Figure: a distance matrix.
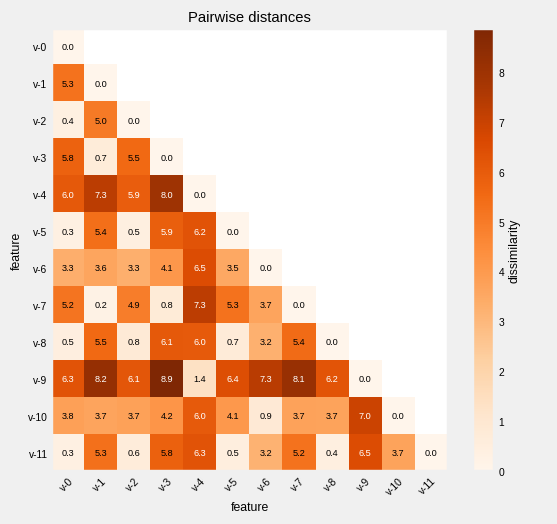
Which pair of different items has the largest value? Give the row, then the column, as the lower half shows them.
v-9, v-3
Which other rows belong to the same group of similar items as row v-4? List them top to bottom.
v-9
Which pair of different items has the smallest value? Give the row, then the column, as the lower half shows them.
v-7, v-1
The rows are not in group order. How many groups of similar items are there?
4
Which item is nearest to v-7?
v-1
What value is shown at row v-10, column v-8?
3.7
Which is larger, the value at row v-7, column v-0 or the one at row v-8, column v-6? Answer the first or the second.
the first
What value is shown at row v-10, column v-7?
3.7
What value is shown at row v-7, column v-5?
5.3
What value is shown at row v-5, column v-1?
5.4
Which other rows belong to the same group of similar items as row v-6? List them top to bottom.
v-10
